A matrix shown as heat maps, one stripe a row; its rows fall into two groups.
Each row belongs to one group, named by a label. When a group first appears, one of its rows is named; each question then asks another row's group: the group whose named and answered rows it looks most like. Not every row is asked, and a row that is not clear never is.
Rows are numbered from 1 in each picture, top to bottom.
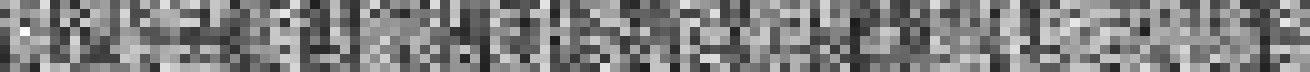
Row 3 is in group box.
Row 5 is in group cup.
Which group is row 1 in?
box
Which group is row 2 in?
cup
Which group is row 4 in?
cup
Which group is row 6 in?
box
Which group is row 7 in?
cup
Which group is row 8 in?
box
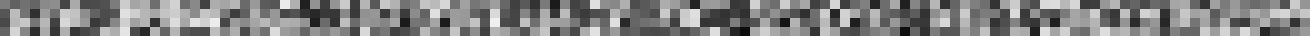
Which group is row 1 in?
cup
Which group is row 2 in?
box
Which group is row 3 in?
box
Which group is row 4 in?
cup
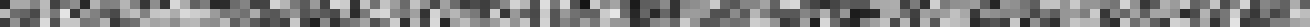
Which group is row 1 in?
cup
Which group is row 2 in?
box
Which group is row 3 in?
box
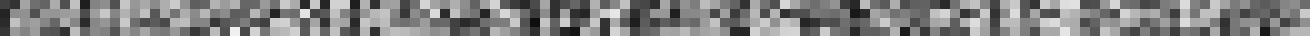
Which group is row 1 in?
cup
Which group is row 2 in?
box
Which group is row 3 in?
cup
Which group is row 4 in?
cup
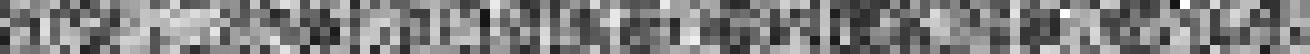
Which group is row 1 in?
cup
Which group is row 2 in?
box
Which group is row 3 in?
box
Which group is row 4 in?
box
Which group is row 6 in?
cup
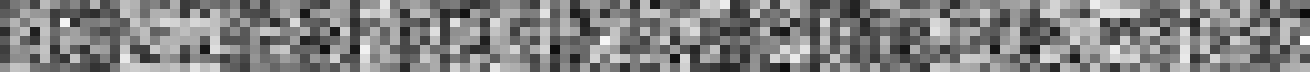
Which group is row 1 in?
cup
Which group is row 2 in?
cup
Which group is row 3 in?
box
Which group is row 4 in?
box
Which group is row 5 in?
box
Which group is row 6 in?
cup
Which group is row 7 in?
cup
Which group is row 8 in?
box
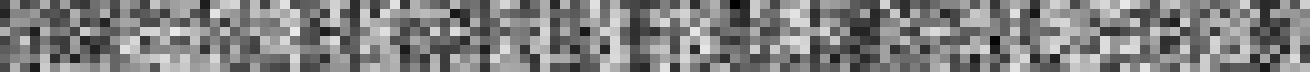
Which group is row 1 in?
cup
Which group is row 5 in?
cup
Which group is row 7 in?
box
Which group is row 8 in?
box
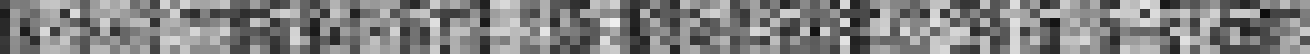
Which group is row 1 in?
box
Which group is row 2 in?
cup
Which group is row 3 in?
box
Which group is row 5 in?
box
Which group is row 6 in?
box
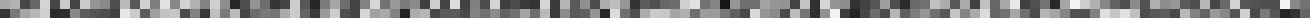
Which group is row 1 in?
box
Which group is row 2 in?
cup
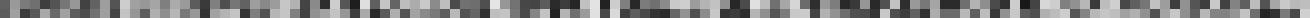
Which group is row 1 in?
cup
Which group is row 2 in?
cup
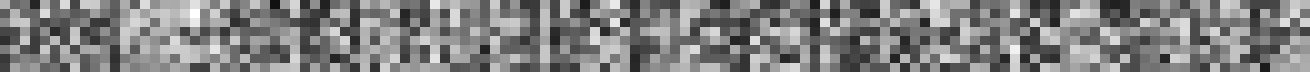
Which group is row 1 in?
box
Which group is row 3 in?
box
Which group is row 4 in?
cup
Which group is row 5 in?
cup
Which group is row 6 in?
box
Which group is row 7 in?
box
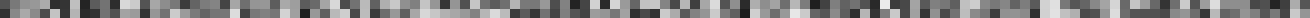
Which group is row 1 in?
cup
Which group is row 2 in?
cup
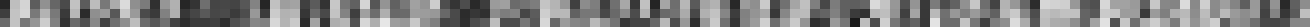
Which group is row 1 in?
cup
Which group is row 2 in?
cup
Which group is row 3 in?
cup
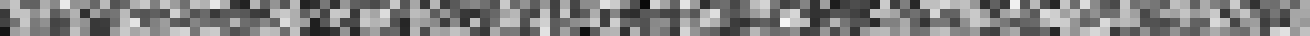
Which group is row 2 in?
cup
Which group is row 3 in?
cup
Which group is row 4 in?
box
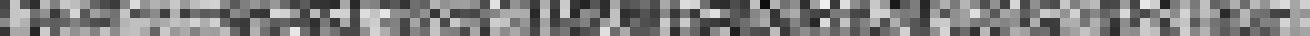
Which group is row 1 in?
box
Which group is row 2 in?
cup
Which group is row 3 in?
box
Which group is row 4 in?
box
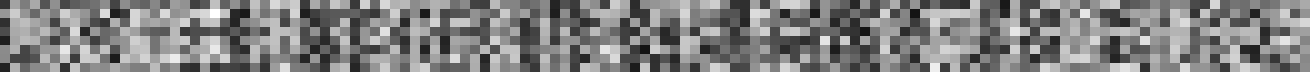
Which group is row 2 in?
box
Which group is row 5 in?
box
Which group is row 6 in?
box
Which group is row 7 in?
box
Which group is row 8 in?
cup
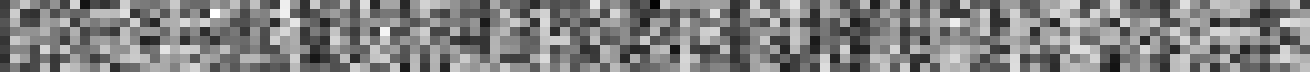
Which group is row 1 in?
cup
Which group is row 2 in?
cup
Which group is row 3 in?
box
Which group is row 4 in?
cup
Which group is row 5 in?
cup
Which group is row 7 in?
box
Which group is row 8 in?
box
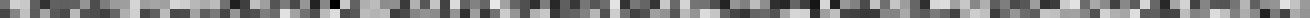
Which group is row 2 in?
cup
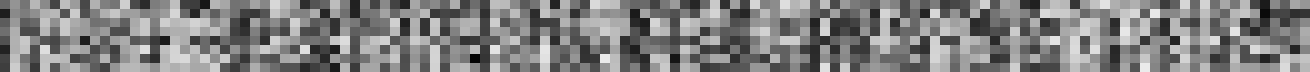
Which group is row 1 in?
cup
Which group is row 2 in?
cup
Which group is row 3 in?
box
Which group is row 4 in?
box
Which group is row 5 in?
cup
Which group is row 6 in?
box
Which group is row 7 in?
box
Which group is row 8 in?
box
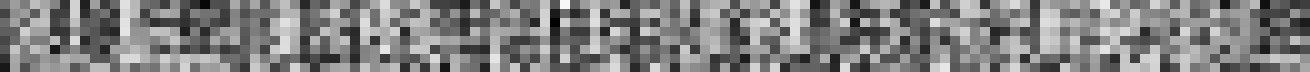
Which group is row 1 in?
cup
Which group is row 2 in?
cup
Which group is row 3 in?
cup
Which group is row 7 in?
box
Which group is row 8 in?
box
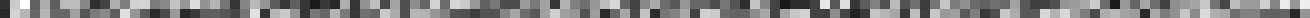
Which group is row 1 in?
box
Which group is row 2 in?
cup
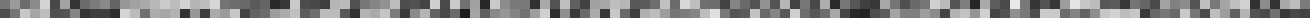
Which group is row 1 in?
box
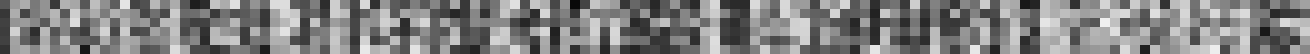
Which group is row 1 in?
cup
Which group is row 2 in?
cup
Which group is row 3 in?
cup
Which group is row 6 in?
cup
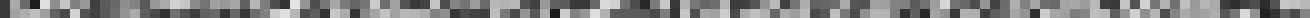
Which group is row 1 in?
box
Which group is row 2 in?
cup
